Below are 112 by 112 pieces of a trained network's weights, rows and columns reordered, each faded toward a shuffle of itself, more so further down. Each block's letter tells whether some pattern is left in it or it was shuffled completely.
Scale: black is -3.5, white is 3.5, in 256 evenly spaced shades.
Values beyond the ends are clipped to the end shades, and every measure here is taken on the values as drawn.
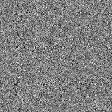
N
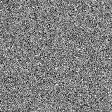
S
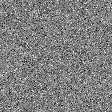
S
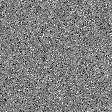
S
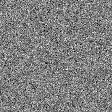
S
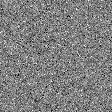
S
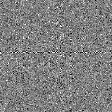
N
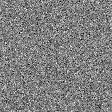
S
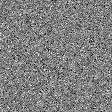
S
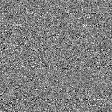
N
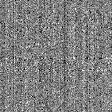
N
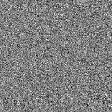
N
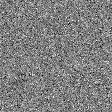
S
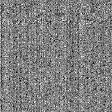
N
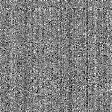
N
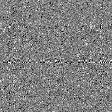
N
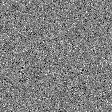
S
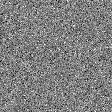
S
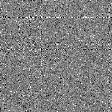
N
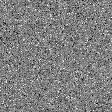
S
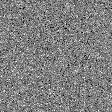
S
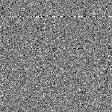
N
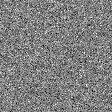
S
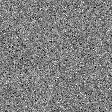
S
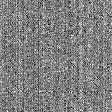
N
